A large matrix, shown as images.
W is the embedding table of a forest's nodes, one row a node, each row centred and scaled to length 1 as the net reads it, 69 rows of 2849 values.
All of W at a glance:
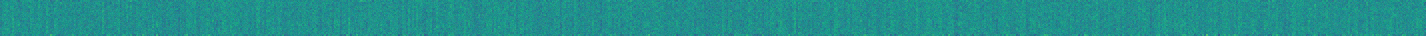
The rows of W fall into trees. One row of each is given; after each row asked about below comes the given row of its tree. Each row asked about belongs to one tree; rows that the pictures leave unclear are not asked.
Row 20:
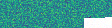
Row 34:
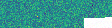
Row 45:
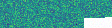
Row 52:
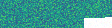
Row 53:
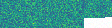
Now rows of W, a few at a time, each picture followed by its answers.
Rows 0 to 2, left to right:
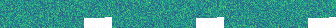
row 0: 34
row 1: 34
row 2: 34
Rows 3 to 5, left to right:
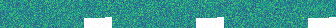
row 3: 34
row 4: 20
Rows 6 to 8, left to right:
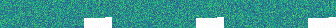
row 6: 20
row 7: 52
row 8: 34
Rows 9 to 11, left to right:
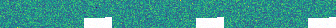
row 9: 53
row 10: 20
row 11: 20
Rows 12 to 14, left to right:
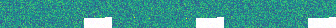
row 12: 34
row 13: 53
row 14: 34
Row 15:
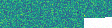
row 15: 20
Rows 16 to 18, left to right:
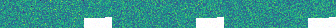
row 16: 53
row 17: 52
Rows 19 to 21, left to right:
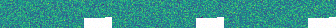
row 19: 34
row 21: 52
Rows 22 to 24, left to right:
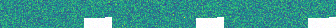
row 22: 20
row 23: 52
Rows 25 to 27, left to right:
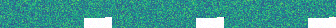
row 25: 53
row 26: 34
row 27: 45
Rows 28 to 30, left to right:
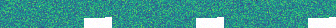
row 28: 52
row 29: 34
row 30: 34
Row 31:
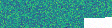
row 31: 34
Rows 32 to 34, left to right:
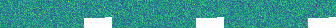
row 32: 45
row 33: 53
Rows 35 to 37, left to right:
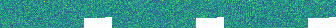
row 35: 20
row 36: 53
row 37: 20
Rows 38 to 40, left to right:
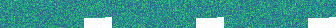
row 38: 52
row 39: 34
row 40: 20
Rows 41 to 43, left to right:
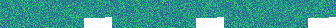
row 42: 52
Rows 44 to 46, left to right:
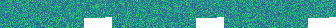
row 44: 52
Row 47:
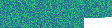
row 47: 34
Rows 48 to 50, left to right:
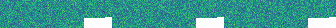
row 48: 53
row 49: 52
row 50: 52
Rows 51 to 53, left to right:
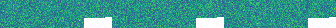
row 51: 52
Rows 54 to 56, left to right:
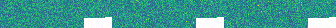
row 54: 52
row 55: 34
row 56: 20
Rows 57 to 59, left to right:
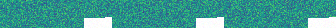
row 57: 20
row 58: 20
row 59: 52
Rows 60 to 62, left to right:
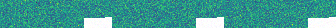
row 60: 45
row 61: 52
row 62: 52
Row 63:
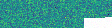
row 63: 20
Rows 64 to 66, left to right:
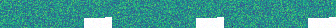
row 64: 20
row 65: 52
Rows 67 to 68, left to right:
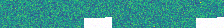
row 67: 34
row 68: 53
